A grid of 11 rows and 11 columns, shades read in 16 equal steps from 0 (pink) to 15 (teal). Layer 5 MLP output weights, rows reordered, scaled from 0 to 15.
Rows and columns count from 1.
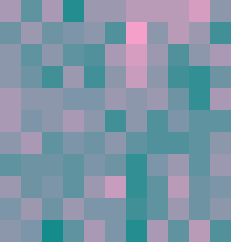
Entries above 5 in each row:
5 9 8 10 9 9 10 11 9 11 8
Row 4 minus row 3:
0 -1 5 -4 1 2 1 1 1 6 4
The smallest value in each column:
5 5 5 5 5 3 0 4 4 2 5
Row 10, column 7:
12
